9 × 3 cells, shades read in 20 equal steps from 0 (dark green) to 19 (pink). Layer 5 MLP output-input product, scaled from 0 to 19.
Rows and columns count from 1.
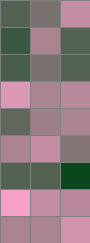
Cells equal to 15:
3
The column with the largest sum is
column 2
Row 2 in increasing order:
4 6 13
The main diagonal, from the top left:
6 13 6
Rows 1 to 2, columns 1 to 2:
6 9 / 4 13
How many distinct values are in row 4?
3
